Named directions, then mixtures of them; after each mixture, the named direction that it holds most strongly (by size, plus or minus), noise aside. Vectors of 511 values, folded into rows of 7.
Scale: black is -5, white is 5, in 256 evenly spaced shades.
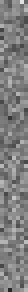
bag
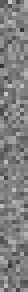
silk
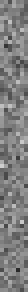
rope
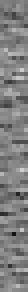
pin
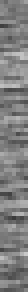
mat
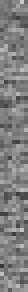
pin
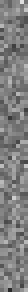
bag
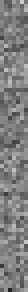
bag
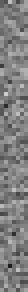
silk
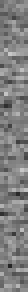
pin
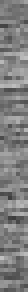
mat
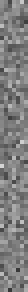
bag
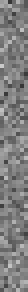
silk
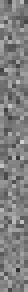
rope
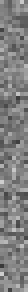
bag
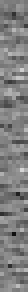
pin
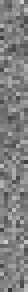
bag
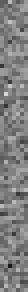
silk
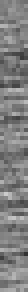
mat
